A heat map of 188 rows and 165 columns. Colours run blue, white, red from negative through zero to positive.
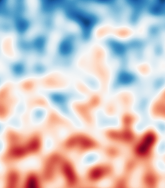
No row or column stands out. There are no regular stripes. There is an overall slope up to the bottom. No lone cell stands out from its neighbours. The texture varies smoothly and slowly. On average the colour sits 50% of the way up the scale.
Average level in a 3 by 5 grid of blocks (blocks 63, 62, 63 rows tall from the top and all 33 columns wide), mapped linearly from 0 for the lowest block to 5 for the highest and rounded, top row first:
00010
32322
55555
